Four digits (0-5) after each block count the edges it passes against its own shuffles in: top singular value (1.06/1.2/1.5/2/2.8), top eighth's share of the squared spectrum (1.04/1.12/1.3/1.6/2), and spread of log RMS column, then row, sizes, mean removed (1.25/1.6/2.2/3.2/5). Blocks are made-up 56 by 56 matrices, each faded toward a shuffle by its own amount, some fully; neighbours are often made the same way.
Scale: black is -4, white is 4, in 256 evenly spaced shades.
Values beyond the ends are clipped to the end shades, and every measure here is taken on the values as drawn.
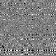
4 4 1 3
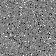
0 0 0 0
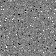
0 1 0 0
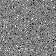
2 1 0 0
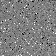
1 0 0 0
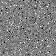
0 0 0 0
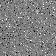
0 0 0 0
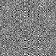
4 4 2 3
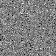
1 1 1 0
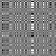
5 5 4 4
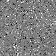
2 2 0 0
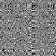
4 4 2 2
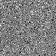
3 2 0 0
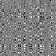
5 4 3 2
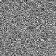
3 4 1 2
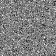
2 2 0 0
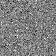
1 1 0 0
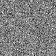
2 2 0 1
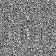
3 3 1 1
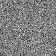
1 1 0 0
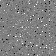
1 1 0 0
